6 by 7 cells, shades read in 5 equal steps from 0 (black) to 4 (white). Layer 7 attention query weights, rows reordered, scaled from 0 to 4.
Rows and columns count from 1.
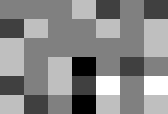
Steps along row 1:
same same up down up down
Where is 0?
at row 4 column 4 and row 6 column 4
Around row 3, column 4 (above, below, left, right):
2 0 2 2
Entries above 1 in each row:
5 6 7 5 5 5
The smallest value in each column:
1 1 2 0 1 1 1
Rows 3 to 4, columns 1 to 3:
3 2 2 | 3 2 3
